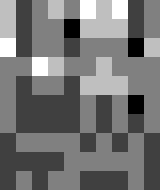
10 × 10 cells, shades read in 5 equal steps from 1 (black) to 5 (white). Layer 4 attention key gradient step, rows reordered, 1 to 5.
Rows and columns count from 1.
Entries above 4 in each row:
2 0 1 1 0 0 0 0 0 0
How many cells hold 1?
3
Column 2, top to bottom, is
2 2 2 3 2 2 2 3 2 3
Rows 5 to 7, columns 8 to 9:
4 3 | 3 1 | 3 2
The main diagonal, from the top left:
4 2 3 4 2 3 2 2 3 2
